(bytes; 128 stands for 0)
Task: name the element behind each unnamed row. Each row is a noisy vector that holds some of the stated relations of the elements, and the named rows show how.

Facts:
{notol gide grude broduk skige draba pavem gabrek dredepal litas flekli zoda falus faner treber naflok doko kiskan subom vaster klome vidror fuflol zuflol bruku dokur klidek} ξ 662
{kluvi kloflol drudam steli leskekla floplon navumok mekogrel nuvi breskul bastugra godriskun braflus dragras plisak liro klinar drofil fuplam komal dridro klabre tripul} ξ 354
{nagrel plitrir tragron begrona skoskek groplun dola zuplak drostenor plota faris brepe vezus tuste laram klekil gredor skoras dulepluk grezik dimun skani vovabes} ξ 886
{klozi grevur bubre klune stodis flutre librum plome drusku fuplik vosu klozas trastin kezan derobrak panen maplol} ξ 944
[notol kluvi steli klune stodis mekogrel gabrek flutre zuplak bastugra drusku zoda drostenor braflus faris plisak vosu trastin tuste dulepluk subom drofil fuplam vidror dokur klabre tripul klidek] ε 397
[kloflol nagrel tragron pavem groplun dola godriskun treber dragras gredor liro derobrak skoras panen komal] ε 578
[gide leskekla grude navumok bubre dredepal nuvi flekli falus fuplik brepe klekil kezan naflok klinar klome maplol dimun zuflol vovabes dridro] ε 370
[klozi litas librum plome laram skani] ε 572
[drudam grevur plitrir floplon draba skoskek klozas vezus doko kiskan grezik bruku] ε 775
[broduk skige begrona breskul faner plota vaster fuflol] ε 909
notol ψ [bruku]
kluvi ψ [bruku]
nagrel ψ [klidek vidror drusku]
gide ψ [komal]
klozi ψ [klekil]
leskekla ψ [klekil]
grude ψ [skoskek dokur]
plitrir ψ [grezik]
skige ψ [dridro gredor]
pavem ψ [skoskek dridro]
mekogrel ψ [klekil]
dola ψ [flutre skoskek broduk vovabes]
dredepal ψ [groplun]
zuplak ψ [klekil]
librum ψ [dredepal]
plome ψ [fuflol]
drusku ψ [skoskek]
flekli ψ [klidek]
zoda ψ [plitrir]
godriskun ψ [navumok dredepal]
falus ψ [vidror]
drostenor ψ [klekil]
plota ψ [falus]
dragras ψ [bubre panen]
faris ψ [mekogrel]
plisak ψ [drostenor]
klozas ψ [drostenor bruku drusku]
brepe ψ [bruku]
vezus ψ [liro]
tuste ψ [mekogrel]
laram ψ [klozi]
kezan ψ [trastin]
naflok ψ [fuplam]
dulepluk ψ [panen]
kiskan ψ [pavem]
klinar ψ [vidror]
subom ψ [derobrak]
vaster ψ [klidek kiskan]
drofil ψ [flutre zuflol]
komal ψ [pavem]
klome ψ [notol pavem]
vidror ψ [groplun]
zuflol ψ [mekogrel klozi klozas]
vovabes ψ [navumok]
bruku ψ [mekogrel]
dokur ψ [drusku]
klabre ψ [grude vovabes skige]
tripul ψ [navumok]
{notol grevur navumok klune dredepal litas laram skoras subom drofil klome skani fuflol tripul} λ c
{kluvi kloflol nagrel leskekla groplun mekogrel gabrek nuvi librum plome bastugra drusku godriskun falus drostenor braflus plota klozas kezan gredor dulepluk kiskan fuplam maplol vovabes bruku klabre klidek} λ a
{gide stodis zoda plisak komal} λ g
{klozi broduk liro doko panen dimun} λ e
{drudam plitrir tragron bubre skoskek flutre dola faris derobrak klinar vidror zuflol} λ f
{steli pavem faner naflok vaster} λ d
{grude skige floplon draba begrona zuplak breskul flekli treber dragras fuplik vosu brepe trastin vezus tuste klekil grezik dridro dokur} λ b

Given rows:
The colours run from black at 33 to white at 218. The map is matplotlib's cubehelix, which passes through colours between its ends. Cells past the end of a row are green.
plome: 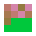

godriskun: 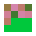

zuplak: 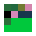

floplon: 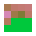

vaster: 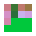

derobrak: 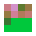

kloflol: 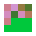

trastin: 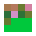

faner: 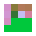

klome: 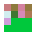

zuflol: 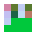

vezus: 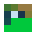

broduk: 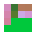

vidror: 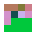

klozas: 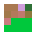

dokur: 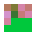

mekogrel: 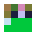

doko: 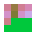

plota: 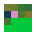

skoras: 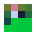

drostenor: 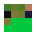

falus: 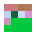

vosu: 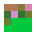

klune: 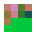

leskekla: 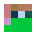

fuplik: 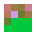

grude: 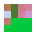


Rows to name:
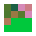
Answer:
plisak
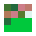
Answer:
komal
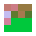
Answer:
navumok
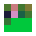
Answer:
dulepluk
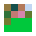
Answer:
klozi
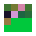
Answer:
faris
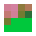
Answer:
grevur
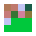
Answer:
kluvi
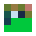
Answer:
grezik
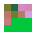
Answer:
zoda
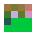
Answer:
panen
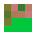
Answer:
drusku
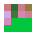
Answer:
skige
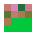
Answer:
flutre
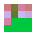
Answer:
naflok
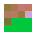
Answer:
liro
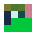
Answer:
dimun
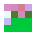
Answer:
litas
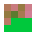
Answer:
steli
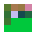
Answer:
laram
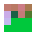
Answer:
subom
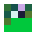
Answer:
brepe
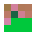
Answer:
klabre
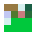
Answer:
notol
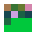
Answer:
klekil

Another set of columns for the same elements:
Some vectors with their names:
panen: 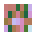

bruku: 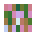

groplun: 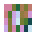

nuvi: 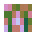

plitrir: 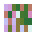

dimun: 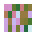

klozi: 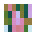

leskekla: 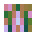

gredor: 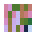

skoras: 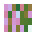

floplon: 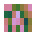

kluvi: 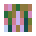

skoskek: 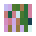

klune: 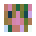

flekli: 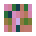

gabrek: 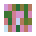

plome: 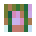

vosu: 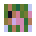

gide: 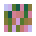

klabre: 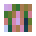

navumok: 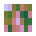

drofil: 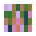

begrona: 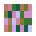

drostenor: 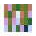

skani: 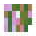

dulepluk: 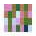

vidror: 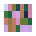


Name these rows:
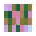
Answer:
zoda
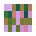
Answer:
notol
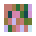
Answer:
derobrak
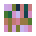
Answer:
zuflol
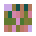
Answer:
pavem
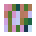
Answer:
plota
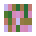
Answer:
doko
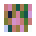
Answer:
stodis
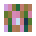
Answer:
godriskun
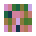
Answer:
dokur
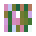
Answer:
laram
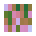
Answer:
fuflol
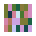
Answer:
klekil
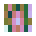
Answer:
klozas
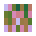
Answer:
broduk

